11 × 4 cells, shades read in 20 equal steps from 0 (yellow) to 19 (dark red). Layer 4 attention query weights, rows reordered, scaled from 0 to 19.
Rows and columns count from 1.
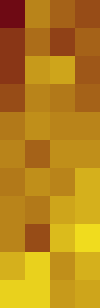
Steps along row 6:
up down same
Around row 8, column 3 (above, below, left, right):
8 3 9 4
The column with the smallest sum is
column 4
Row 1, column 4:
13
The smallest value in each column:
1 1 3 0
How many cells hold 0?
1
